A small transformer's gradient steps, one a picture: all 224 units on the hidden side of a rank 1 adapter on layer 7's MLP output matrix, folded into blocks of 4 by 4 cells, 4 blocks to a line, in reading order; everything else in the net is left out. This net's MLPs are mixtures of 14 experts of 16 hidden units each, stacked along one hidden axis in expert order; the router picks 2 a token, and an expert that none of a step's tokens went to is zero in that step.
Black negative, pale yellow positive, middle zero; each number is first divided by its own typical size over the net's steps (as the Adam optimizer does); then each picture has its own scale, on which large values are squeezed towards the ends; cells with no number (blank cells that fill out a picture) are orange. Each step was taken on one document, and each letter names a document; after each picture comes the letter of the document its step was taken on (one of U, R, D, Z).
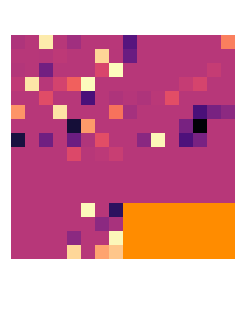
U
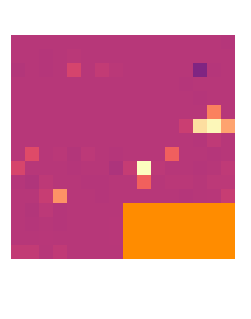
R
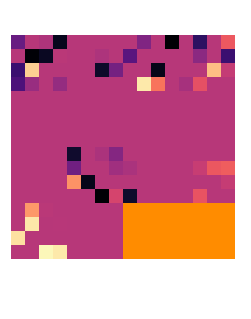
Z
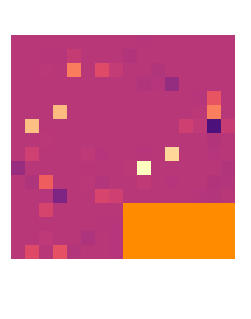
R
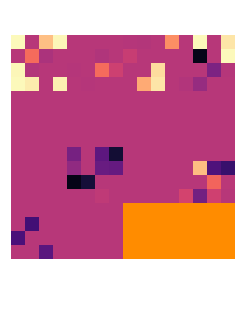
Z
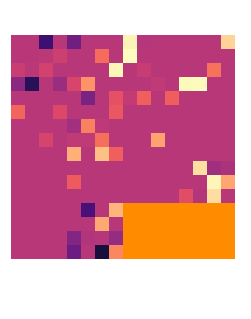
U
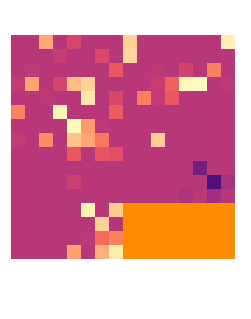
U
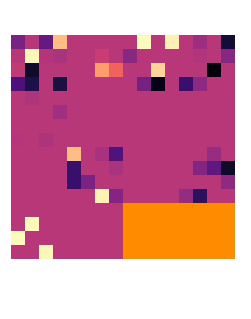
Z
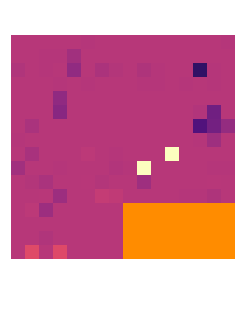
R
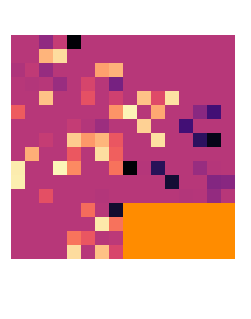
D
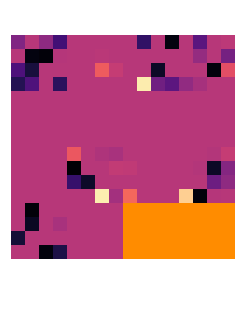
Z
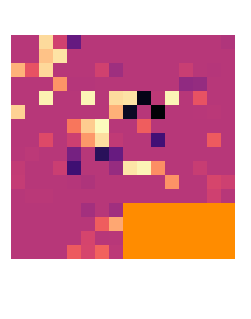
D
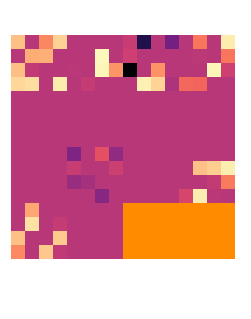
Z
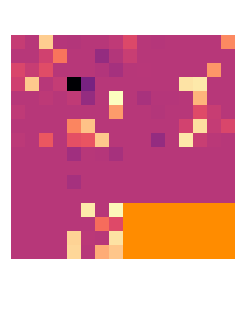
U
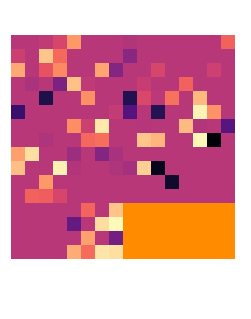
D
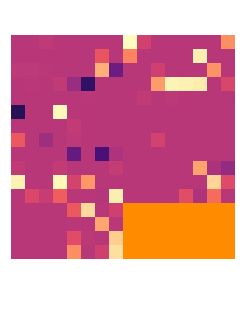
U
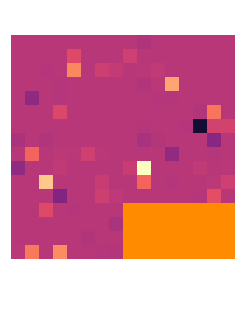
R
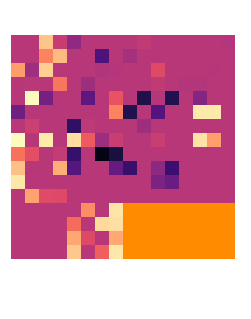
D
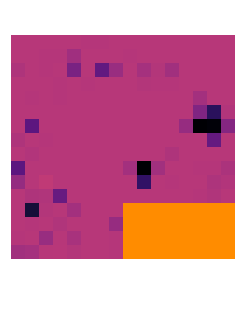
R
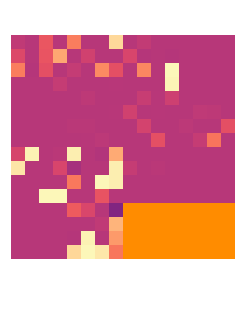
D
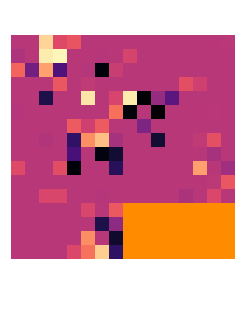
D
